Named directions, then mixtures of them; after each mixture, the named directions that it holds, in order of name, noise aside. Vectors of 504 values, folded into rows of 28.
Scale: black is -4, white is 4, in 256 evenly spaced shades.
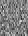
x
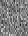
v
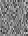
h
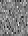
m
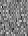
m, x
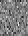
m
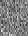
v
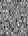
m, x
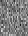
v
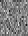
m, v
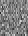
x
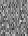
x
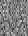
m, x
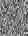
h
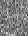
v, x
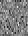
m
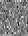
m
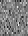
m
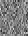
h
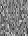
x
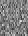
x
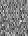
x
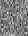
h, v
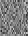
h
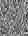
h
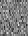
m, x
